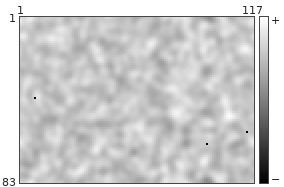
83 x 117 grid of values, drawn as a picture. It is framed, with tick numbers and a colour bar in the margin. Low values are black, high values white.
There is no overall slope. The texture is blotchy. No single row or column stands out from its neighbours. On average the colour sits 80% of the way up the scale. Three lone cells stand out, each far lower than its neighbours. The halves do not mirror each other.
